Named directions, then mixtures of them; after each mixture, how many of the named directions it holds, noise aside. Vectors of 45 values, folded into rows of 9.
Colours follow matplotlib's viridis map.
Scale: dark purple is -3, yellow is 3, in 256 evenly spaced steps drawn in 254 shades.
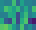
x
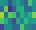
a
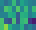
one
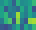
one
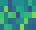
two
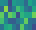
two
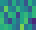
two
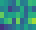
two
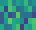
two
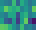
one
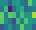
one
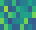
two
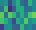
one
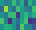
two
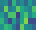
two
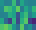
one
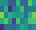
two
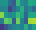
two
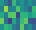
two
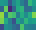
one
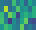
two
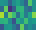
one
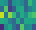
one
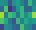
one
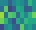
one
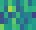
one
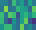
two
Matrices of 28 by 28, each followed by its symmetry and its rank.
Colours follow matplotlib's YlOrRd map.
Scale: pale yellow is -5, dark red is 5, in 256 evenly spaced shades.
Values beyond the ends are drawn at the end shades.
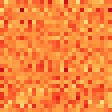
neither, rank five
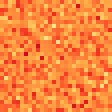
antisymmetric, full rank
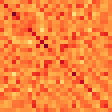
symmetric, rank five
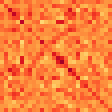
symmetric, rank five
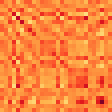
symmetric, rank three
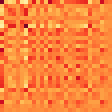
symmetric, rank three
